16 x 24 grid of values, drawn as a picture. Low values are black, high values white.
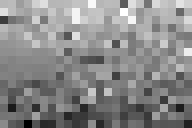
Values rise toward the top. The middle left is the smoothest part. An odd patch, calmer than its surroundings, sits in the middle left. The top middle is the ninth with the highest average. There are no regular stripes.
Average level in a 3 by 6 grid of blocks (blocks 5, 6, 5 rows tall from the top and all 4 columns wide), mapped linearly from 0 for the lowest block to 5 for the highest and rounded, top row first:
445444 / 222223 / 000000
